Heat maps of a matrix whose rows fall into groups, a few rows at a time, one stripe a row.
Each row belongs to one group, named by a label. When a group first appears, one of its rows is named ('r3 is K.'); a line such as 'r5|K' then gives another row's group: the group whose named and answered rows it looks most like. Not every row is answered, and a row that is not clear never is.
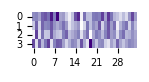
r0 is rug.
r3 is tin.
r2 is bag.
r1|bag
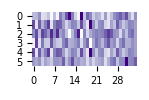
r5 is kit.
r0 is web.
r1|tin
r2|rug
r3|bag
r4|tin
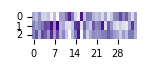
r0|web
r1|rug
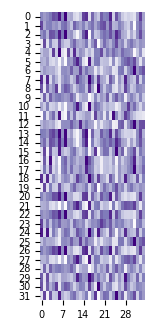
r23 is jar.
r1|jar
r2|rug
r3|bag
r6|kit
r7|tin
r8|tin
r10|web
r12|kit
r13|rug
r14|rug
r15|bag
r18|tin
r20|rug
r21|web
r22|rug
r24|tin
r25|kit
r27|web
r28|bag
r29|tin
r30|tin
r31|bag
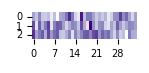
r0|web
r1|tin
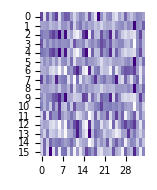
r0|tin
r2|rug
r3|jar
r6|web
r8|kit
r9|rug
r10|jar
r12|web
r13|web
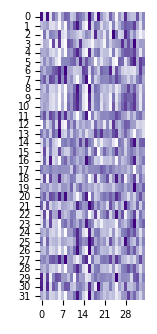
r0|tin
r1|web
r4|web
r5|kit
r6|rug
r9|web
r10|web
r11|rug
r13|jar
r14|kit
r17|jar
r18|bag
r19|kit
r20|rug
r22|bag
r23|kit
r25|tin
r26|web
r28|web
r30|tin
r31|web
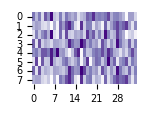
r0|jar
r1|web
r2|jar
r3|tin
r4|rug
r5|bag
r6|tin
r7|web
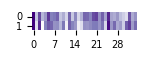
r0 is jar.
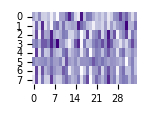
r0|web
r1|kit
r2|bag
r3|rug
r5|jar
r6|bag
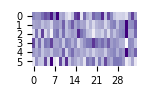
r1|kit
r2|kit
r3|jar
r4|kit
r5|jar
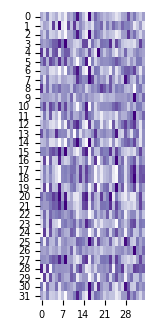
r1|jar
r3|rug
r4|tin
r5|rug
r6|web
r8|jar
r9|kit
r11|kit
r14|web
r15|rug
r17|kit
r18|kit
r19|bag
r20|rug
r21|rug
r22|bag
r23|kit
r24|bag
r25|tin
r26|kit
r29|bag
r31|web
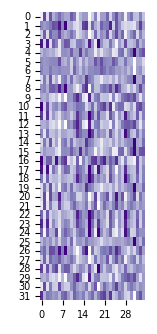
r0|bag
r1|rug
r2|bag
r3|tin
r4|kit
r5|jar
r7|kit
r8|rug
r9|web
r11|tin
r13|tin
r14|kit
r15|kit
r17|tin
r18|tin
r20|bag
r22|tin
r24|tin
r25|kit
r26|rug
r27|bag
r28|tin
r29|web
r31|jar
